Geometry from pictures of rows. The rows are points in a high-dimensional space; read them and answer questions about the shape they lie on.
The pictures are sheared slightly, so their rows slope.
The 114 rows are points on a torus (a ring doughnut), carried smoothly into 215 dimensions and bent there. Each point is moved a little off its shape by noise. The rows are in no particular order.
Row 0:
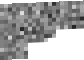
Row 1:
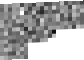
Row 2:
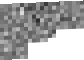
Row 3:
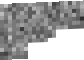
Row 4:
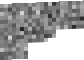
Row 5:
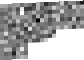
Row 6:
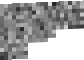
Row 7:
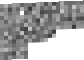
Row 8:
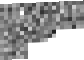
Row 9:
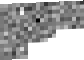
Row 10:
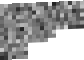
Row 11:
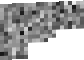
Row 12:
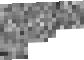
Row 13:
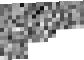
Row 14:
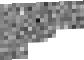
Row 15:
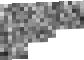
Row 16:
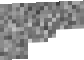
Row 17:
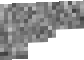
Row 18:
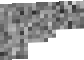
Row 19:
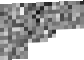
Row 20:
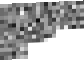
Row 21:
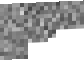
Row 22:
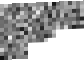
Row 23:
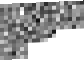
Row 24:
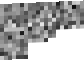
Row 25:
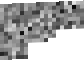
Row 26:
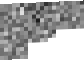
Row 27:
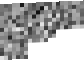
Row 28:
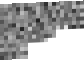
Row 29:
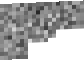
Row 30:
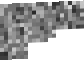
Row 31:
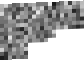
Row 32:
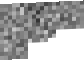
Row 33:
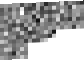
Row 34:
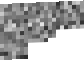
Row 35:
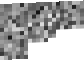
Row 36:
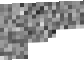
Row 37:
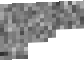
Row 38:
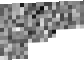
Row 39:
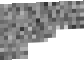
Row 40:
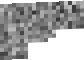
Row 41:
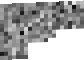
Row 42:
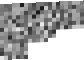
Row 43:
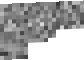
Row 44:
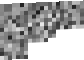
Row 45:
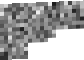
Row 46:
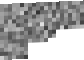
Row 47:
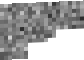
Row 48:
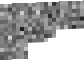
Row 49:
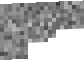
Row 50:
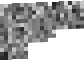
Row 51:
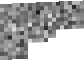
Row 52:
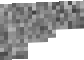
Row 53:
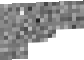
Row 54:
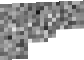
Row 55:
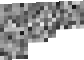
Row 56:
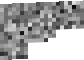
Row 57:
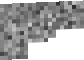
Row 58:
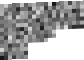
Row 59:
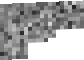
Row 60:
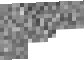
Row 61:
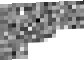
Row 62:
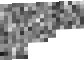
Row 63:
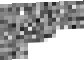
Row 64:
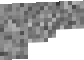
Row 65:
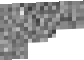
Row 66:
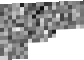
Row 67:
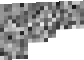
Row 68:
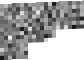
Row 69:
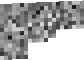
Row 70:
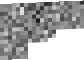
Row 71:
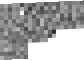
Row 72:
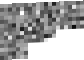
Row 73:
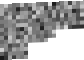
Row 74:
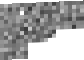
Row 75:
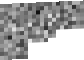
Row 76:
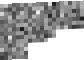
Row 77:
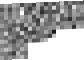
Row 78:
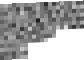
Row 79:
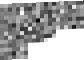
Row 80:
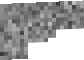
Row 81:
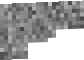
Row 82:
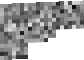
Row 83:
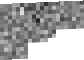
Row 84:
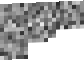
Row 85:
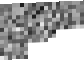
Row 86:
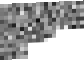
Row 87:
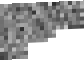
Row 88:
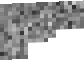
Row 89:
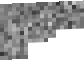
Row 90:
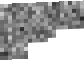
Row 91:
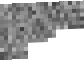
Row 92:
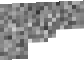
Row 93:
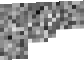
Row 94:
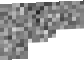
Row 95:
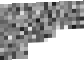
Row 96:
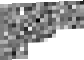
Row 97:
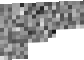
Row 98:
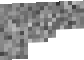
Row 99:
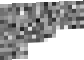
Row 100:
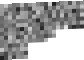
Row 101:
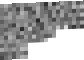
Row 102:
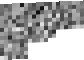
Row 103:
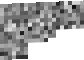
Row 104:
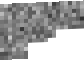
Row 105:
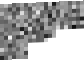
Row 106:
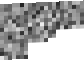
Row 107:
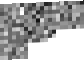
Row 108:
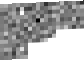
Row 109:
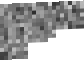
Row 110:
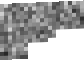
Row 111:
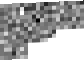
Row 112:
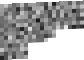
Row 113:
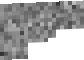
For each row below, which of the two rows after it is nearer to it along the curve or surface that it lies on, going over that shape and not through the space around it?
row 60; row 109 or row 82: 82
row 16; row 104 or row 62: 62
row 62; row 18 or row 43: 43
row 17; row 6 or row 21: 6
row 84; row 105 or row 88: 88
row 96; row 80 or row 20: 20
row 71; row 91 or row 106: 106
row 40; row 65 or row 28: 28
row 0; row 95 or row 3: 3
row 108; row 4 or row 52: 4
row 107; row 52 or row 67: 67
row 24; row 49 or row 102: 102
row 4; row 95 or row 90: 90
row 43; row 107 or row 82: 82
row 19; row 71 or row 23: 23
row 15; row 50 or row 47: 47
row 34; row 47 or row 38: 38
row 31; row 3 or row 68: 68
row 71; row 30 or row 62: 62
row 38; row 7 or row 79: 7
